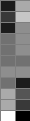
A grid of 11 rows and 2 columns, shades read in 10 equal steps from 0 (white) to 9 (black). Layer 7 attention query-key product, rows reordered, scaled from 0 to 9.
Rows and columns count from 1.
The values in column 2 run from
2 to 9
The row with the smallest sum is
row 7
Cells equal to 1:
0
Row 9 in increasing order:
3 6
